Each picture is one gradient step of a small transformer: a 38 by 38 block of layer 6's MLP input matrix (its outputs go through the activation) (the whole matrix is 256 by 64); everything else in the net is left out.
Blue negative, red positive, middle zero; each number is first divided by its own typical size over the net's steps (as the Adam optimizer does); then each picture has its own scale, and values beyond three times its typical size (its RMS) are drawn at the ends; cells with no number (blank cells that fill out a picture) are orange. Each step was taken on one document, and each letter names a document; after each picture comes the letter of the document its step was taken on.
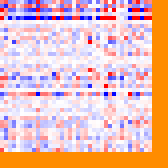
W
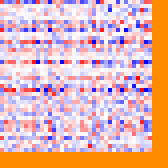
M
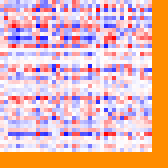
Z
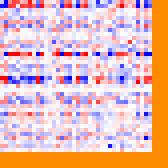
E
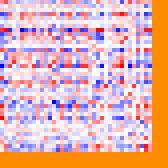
E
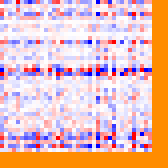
W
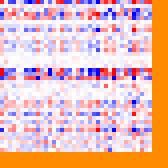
W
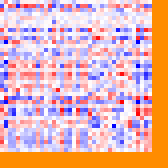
E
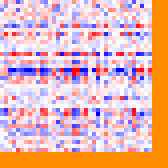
Z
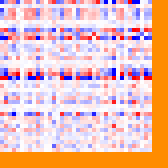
W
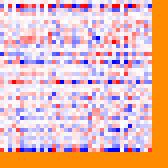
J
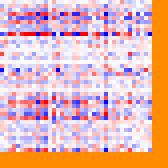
Z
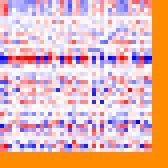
M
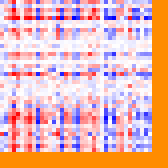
Z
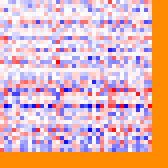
M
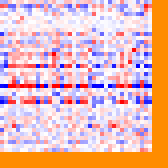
E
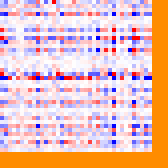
W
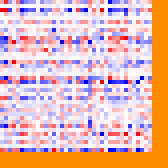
J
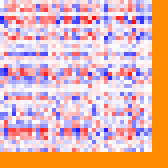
Z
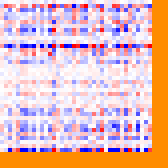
J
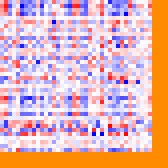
J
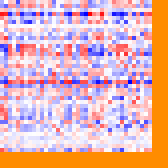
E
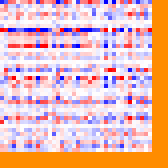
Z
